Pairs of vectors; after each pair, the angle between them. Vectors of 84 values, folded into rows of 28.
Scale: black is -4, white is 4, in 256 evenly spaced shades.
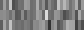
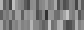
nearly opposite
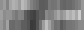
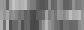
nearly parallel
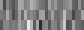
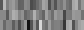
nearly opposite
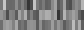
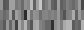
partly opposed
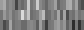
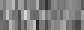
partly aligned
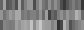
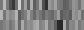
partly aligned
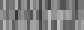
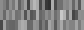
partly aligned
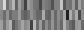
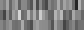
orthogonal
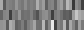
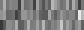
orthogonal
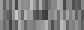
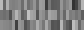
partly aligned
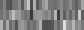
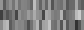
orthogonal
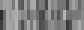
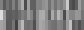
nearly opposite
